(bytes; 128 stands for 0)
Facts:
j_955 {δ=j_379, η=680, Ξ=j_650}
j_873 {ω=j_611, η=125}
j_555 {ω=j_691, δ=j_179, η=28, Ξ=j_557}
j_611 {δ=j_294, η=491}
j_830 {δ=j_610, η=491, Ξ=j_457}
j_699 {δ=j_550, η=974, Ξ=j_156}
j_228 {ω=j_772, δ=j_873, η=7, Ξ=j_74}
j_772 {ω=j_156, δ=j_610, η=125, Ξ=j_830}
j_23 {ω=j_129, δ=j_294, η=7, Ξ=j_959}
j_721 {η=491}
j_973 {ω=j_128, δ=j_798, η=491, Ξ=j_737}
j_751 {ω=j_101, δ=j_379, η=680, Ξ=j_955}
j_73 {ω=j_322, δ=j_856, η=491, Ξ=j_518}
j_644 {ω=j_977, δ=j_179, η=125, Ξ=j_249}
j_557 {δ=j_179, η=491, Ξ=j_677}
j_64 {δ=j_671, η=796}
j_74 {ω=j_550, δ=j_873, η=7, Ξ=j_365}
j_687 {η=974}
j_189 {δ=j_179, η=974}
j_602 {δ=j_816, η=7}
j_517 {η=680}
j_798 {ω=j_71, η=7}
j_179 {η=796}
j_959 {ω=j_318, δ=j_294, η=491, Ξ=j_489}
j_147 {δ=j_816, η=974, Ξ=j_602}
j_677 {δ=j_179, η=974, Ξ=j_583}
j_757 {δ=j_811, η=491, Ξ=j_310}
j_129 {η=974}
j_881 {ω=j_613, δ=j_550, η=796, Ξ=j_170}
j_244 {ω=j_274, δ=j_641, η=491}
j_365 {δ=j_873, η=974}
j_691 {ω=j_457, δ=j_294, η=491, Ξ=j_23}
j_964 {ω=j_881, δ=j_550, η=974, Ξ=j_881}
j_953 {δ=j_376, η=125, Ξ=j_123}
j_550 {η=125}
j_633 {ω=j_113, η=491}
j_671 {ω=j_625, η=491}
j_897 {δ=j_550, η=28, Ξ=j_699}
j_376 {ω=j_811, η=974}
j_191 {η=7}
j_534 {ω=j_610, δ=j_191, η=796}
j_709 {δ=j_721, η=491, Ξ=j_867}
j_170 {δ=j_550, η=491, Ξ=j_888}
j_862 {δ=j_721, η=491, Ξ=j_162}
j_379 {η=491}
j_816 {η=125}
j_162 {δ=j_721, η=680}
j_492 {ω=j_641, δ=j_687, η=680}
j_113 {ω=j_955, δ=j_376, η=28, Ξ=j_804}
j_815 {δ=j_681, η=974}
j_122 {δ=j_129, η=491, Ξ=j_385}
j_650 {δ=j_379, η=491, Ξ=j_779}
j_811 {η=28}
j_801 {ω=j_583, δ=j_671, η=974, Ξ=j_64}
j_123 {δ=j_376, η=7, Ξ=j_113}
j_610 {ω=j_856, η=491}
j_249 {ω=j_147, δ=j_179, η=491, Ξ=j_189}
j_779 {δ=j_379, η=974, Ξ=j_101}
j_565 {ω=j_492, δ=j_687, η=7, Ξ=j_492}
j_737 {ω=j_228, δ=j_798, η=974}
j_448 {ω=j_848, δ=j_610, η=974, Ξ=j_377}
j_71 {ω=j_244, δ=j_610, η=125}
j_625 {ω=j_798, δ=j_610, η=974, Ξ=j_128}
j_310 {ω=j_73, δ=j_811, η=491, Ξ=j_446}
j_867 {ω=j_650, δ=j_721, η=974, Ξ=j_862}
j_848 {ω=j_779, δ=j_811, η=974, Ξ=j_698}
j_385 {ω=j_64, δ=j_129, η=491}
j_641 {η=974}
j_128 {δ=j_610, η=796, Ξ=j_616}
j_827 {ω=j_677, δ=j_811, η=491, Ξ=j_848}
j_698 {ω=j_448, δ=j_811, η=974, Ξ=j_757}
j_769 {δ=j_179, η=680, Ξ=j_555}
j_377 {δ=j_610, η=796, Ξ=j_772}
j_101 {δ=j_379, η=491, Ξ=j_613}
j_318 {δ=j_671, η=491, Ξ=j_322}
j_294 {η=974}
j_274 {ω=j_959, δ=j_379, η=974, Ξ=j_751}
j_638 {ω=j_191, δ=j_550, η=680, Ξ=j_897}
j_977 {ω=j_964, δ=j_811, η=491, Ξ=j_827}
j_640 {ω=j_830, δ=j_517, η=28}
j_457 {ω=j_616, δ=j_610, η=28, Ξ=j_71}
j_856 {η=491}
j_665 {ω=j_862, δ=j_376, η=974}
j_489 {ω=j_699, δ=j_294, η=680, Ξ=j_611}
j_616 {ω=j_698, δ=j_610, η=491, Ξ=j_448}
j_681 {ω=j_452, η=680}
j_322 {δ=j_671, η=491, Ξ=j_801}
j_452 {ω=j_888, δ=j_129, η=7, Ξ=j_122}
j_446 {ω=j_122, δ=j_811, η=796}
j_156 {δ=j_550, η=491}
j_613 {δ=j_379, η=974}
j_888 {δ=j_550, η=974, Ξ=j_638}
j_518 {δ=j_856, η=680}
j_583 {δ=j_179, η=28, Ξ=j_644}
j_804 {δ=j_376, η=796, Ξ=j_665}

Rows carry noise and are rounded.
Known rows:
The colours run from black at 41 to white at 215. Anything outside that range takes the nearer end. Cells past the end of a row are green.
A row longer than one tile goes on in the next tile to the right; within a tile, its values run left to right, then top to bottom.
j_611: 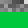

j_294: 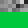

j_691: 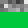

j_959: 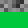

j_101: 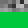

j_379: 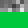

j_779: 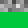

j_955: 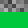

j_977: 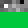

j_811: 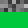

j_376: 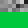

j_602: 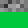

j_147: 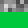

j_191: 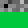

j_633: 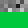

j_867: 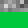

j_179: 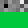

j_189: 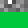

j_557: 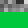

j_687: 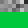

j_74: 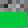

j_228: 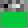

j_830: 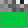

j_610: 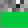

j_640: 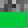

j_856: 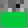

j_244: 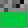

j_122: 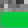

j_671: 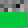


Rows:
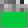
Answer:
j_616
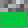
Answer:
j_128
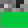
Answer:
j_318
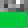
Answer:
j_377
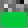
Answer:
j_757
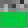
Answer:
j_650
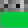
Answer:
j_550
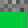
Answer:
j_518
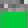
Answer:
j_385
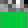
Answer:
j_613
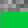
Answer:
j_815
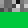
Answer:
j_555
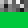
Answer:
j_71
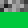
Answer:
j_644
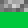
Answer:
j_737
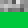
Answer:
j_448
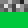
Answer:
j_310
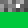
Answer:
j_446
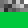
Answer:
j_156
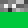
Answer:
j_964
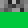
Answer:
j_113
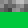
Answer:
j_638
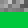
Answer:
j_665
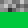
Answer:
j_888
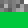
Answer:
j_170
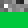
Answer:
j_827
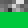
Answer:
j_881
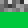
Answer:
j_249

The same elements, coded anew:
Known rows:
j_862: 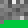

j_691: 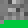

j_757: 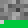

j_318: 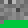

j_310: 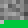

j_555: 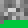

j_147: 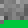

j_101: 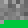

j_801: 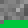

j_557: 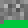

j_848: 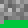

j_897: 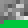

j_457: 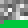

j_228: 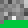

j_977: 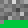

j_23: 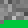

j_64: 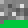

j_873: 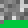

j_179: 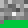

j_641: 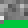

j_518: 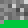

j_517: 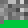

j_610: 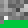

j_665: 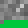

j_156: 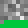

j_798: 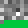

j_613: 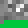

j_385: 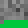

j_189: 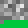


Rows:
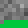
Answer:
j_953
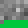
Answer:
j_737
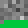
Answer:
j_611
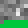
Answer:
j_772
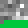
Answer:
j_71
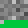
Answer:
j_827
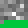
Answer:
j_446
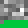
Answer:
j_811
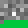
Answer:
j_534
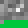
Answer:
j_779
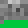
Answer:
j_769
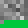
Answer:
j_249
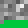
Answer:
j_699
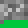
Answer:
j_448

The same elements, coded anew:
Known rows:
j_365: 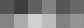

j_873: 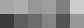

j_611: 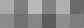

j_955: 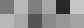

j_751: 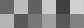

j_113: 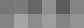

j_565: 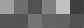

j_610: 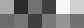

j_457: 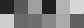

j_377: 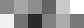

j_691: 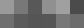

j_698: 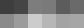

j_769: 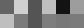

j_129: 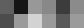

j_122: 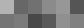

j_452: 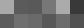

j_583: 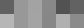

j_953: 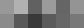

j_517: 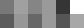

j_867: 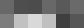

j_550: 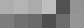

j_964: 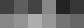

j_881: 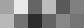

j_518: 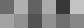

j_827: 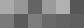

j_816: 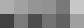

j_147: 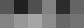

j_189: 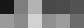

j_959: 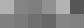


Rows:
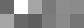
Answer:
j_644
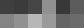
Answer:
j_274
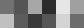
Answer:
j_830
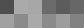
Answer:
j_897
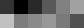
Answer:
j_625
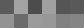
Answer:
j_555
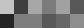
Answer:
j_191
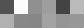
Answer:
j_638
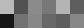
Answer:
j_798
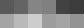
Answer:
j_888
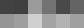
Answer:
j_779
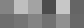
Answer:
j_310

